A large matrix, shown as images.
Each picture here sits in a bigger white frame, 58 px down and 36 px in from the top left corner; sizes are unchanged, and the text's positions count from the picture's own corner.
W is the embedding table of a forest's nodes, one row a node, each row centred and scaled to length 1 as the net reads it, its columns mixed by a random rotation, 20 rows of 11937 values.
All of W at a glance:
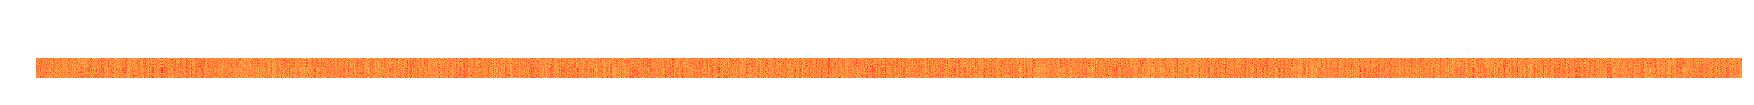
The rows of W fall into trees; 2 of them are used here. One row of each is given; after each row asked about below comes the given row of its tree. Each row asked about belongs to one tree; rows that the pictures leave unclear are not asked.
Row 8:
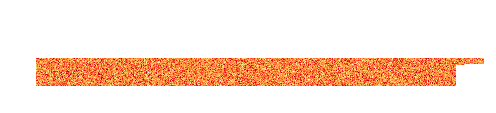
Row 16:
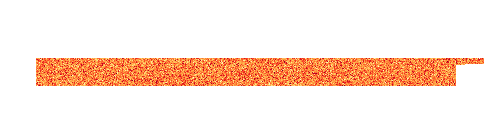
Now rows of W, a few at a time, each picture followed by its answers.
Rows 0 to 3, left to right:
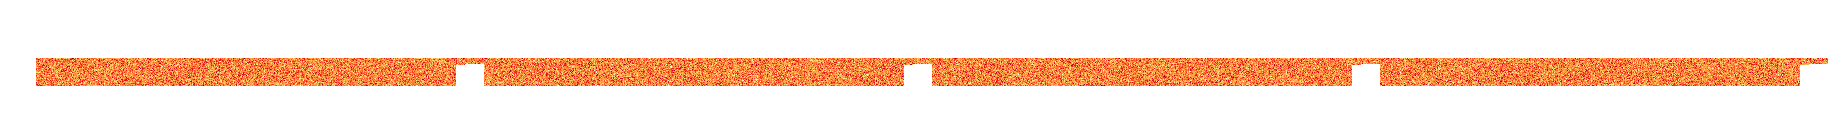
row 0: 16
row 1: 8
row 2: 8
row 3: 16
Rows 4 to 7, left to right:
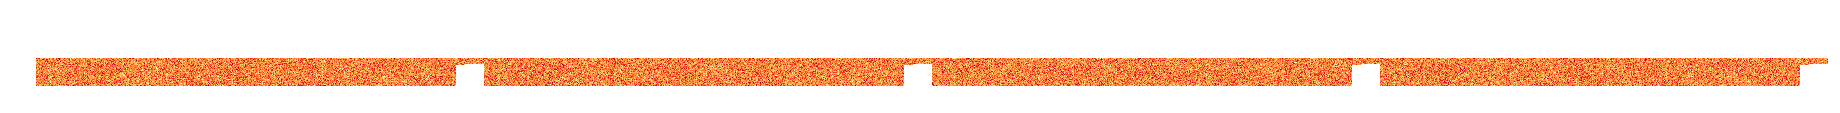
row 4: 8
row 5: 8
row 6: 16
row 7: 8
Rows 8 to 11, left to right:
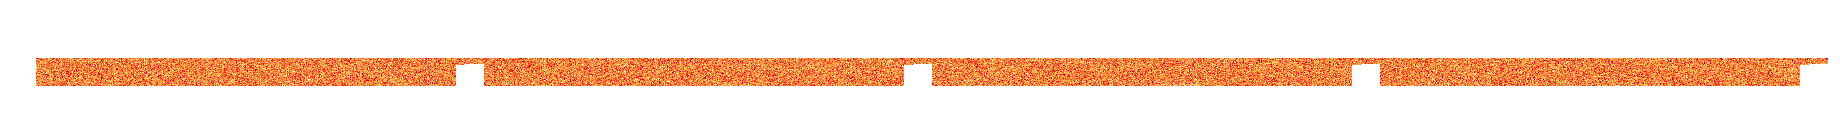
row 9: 16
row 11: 16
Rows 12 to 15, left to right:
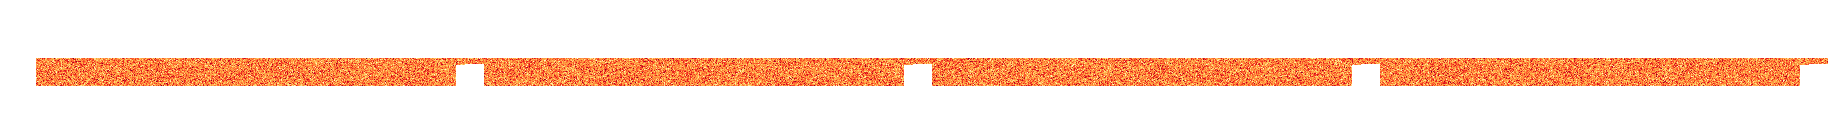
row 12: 16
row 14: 16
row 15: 8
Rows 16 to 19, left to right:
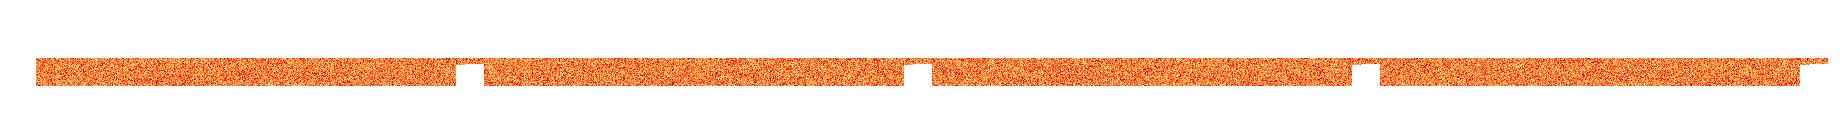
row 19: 16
